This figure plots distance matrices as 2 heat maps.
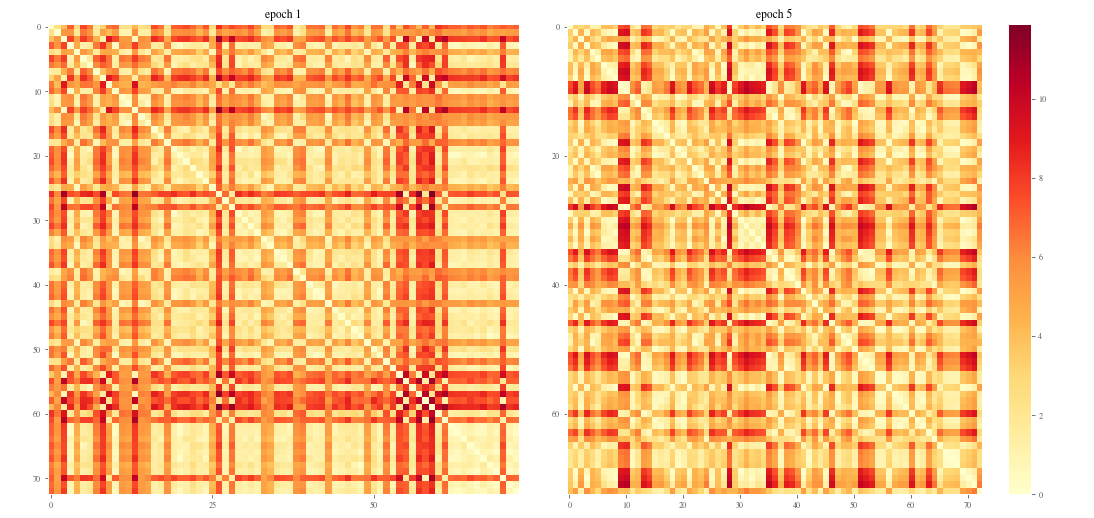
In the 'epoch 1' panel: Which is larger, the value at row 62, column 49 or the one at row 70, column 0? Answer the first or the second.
the second
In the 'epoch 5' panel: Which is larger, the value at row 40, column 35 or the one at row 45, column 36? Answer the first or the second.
the second
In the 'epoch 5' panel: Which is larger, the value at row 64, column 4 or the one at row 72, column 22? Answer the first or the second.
the first
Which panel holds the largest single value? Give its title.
epoch 1
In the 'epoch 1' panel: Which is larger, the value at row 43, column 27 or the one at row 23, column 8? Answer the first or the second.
the second
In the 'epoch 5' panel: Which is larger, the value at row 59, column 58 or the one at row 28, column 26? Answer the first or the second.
the second
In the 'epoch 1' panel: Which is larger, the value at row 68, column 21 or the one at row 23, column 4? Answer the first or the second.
the second
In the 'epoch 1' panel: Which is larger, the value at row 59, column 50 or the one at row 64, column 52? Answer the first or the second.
the first
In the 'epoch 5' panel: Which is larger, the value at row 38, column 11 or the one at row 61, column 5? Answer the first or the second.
the first
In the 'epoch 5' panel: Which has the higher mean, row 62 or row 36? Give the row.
36
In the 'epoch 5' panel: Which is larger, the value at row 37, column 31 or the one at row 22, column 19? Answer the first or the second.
the first
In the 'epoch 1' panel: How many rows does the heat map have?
73
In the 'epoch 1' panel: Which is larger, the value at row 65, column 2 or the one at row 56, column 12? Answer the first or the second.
the first
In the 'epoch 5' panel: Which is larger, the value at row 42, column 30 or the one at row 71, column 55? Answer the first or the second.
the second
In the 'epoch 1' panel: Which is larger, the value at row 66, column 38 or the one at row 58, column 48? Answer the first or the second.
the second
